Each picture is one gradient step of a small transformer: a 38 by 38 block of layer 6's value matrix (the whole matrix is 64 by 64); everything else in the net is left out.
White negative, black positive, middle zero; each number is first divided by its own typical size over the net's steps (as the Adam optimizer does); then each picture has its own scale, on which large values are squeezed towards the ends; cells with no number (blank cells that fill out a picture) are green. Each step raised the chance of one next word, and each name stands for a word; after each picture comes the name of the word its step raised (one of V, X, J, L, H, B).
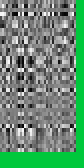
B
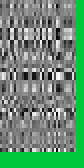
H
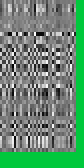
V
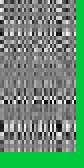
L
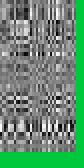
L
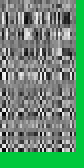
H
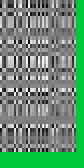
B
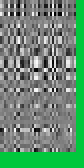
B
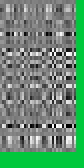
V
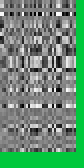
B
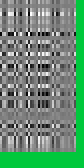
V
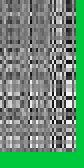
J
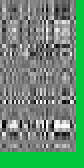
L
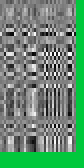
V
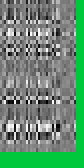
L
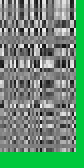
H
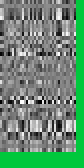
L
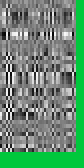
H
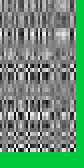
H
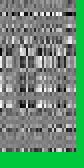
B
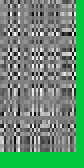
V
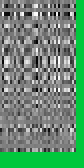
B
